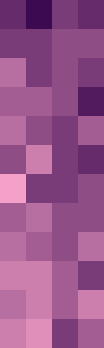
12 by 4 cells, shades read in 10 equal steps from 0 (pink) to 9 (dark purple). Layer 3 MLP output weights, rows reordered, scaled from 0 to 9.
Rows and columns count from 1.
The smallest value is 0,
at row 7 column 1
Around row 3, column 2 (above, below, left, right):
6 4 3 5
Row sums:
29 22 20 21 18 20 17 17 15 14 11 13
